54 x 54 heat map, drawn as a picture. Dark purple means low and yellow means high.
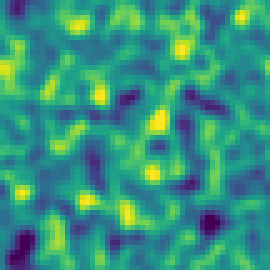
No row or column stands out. There is no overall slope. The histogram is bell-shaped. On average the colour sits 50% of the way up the scale. The texture is blotchy.
